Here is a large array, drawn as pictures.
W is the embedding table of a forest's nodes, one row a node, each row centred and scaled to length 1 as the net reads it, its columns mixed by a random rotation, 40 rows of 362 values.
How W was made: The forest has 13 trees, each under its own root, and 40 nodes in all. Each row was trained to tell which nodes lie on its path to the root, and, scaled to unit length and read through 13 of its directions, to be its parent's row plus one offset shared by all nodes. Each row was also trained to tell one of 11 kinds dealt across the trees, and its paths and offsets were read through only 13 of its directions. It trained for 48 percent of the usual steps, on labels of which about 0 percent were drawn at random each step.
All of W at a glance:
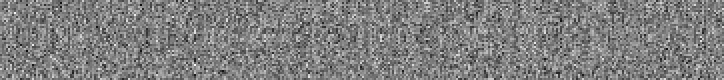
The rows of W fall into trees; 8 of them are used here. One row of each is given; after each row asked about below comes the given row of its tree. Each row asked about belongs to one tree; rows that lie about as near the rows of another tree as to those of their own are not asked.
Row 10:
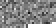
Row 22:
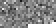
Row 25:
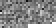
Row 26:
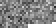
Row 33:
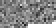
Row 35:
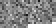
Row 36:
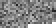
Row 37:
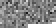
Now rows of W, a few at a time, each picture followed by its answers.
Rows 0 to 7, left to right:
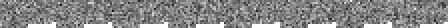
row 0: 35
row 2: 25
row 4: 22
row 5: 25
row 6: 35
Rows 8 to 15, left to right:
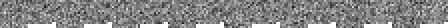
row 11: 22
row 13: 35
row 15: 26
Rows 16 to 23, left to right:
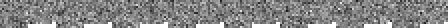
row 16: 33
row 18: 37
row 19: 10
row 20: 37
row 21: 26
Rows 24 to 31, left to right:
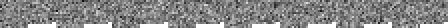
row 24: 25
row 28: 35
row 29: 37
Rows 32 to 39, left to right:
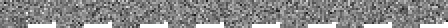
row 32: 33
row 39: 22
